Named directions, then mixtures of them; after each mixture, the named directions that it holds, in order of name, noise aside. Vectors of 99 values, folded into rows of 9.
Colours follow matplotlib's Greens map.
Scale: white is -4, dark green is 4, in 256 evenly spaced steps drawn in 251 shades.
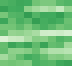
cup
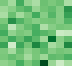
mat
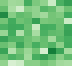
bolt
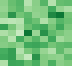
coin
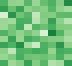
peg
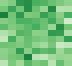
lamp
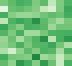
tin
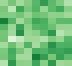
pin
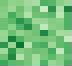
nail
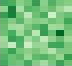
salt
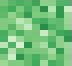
nail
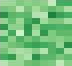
bolt, coin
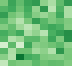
nail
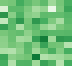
tin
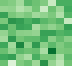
bolt, nail, tin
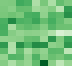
bolt, cup, mat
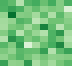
peg, salt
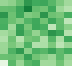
lamp, pin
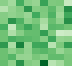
mat, nail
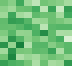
nail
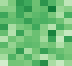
lamp, mat, pin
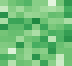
bolt, tin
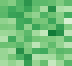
lamp, peg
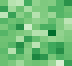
bolt, peg, pin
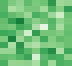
coin, nail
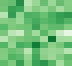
coin, cup, mat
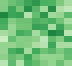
lamp, pin, salt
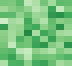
coin, mat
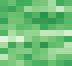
cup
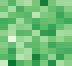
coin, pin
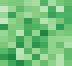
coin, nail, tin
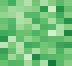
lamp, nail, peg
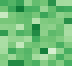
bolt
